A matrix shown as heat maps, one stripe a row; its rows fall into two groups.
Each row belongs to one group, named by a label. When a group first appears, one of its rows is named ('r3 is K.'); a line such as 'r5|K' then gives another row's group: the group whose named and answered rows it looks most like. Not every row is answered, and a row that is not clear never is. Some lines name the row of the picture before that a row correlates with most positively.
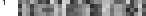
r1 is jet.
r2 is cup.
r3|cup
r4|cup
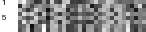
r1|jet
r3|cup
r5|cup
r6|jet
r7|cup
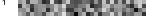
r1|jet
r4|jet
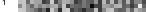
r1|jet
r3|jet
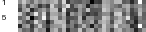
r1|cup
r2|jet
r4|cup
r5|cup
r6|cup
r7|cup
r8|cup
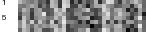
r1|jet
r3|cup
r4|cup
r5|cup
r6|jet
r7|cup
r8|cup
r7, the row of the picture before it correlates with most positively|1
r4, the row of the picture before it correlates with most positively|5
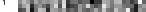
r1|cup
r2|cup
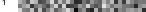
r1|jet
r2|cup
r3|jet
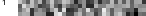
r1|jet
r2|jet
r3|cup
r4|cup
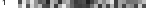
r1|jet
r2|jet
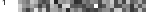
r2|jet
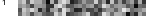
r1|jet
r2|cup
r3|jet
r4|cup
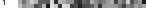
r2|jet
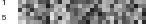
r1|jet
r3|cup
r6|jet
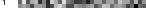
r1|jet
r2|cup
